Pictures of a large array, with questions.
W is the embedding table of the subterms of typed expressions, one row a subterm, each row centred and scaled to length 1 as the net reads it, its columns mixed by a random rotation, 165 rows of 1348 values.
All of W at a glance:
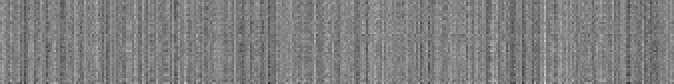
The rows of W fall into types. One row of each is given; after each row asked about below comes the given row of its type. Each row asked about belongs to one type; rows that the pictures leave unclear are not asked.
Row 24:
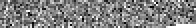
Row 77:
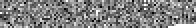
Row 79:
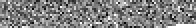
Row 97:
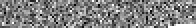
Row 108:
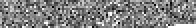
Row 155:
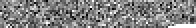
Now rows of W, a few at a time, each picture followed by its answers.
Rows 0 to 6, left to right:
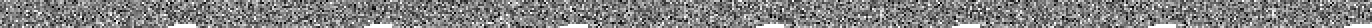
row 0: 108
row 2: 79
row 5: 97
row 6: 77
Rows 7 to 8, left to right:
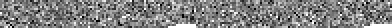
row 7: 155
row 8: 108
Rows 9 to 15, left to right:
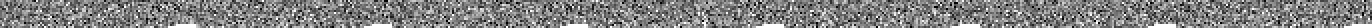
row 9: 97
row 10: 77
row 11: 97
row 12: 79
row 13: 24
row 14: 108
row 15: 79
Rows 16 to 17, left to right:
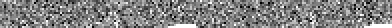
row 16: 79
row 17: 108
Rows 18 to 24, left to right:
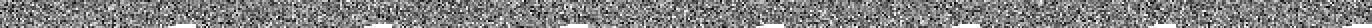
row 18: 79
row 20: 79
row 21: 77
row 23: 108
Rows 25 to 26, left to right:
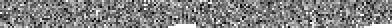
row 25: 77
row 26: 79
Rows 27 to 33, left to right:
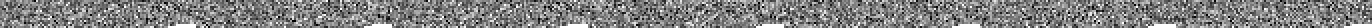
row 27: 97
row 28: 155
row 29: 97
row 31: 97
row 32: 108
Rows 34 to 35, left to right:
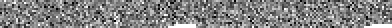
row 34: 108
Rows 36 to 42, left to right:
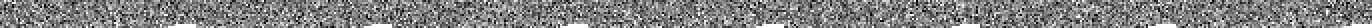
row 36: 79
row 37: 79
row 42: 24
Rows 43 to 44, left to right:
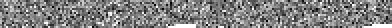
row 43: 108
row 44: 24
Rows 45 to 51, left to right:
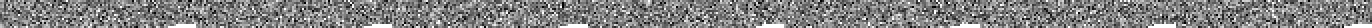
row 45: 77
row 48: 108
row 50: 77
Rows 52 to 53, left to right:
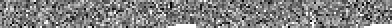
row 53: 79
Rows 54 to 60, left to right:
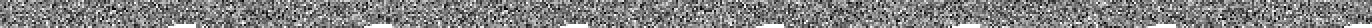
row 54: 77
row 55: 155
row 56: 77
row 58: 155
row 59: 79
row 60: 155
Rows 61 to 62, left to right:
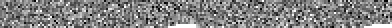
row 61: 97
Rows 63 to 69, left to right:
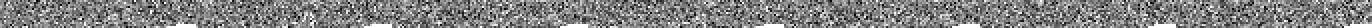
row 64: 108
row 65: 155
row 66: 79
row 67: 155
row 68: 108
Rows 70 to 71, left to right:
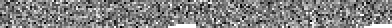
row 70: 77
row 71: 79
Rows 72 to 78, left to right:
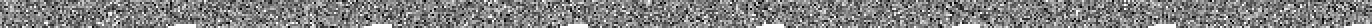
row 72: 108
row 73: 79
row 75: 108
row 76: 97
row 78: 97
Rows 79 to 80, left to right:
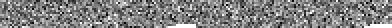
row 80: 97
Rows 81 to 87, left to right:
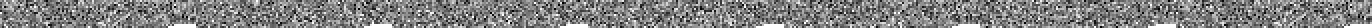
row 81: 108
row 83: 108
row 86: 77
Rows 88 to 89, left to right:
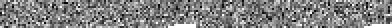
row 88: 77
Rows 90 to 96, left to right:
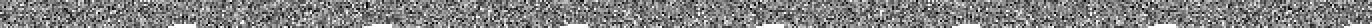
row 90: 77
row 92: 77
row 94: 77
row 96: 77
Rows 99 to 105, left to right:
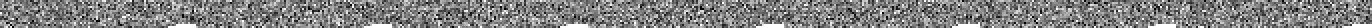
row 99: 155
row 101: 155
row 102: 77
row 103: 77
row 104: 97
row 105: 24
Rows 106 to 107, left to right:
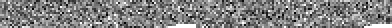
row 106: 79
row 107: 155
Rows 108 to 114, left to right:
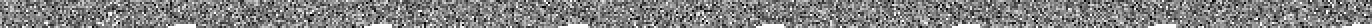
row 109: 155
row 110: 24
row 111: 108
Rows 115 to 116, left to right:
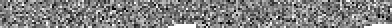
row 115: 77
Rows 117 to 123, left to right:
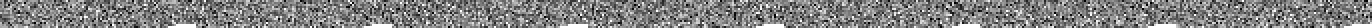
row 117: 77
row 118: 24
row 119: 79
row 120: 79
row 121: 97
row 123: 77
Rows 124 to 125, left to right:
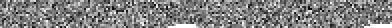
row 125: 77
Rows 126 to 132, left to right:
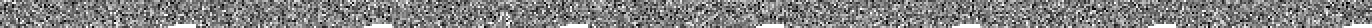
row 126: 79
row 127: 24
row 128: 108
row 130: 79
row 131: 77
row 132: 24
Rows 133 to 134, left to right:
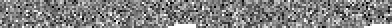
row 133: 108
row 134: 24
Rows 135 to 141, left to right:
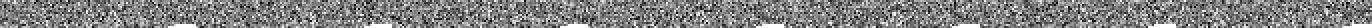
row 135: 79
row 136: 108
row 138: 108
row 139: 108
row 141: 24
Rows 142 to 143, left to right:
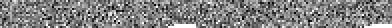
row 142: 108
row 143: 155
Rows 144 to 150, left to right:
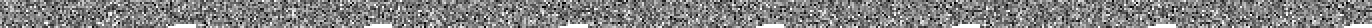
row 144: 108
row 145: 77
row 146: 24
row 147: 97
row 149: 24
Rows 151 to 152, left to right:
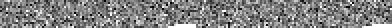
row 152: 24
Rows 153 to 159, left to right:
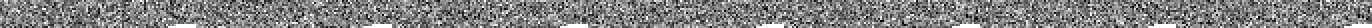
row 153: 108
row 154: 79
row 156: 77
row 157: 155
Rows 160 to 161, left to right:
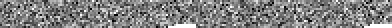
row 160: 155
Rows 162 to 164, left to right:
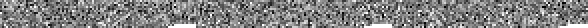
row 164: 24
